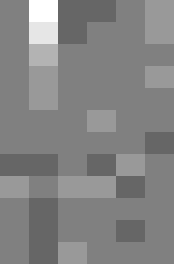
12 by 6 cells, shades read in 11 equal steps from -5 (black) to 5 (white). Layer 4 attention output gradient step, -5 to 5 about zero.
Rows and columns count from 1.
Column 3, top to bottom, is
-1 -1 0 0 0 0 0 0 1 0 0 1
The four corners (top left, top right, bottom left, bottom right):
0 1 0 0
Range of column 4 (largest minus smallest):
2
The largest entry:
5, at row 1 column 2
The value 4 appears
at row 2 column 2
